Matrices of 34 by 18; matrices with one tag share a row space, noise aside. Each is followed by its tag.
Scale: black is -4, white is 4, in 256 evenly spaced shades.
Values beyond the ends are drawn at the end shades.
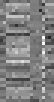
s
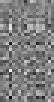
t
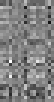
t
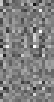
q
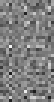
t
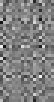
q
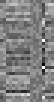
s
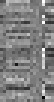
s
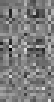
t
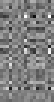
t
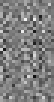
q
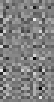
q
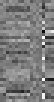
s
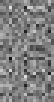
t
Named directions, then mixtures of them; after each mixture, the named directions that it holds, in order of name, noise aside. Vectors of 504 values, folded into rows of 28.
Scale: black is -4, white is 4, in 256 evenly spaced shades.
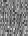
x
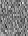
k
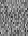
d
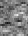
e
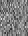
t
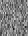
t, x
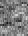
e, x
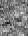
e, t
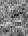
d, e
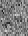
e, k, t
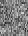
d, e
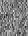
k, t, x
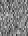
d, k, t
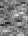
e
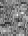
d, e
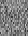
d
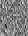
k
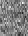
e, k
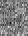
e, x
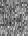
e, x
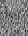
d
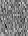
k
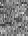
d, e, x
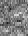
d, e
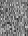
d, e, t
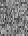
d, e, x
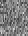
d, e, x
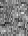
d, e
